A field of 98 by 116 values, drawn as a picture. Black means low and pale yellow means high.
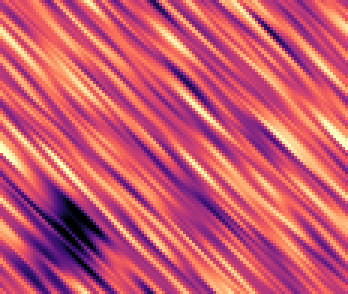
Overall the values sit about 60% of the way up the scale. One dip sinks in the bottom left. The ninth with the lowest average is the bottom left. Streaks slant down to the right. No row or column stands out.
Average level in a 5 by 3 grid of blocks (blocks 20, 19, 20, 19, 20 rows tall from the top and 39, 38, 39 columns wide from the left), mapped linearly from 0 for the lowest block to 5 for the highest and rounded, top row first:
5 4 4 / 5 3 4 / 5 3 4 / 1 3 5 / 0 4 3
